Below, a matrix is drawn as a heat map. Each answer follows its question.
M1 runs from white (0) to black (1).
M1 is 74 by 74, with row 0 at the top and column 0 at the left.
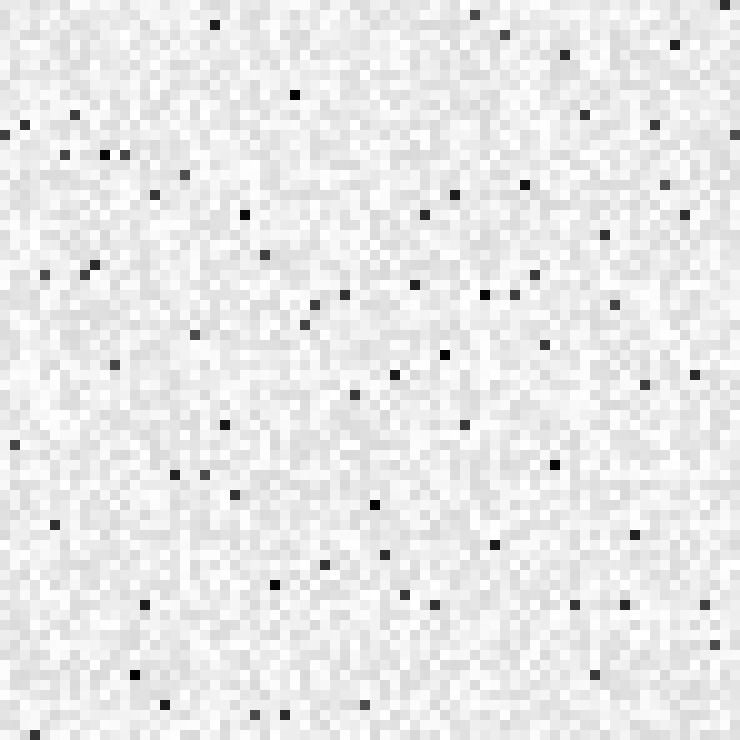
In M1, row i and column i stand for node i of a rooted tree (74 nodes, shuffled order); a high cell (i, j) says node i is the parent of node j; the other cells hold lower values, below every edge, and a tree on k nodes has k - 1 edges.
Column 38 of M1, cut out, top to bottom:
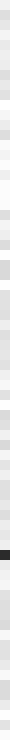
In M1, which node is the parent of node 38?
55
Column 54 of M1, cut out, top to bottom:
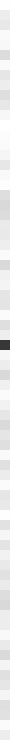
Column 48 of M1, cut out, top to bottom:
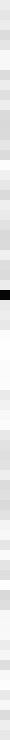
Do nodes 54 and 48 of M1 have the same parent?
no
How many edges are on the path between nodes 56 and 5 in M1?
1
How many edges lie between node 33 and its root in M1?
0
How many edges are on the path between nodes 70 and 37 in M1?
11
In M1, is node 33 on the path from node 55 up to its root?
yes
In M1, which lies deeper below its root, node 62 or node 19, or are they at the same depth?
node 62
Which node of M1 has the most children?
60
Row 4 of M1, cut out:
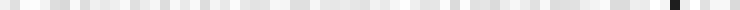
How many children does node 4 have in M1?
1
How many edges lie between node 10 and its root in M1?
3
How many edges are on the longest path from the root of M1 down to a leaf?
45
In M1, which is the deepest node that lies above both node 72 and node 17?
13
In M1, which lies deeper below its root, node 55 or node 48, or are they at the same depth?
node 48
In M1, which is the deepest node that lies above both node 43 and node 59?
60
